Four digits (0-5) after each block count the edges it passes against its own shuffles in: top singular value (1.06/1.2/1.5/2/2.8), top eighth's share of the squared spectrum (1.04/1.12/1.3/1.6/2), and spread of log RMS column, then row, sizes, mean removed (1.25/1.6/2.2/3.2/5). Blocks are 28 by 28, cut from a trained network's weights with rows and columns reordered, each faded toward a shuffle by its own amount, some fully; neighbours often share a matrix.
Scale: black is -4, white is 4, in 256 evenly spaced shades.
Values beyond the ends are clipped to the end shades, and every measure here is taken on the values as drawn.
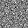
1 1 0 0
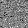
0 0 0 0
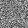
0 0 0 0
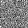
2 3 0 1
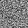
2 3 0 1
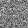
1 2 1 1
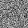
2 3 0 1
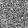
0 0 0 0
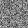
2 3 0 0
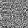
3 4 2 1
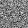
2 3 0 1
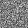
0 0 0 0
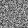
0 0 1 0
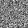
1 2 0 0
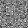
2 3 1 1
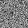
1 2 0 0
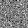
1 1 0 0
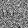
1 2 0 0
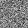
0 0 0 0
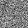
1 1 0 0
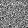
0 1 0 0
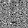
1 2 0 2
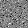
0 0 0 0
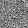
0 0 0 0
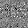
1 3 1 2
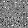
1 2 0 2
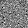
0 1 1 0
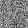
2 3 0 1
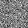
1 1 0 0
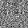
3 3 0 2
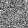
2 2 0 0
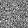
1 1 0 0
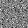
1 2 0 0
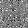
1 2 0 2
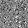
1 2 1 1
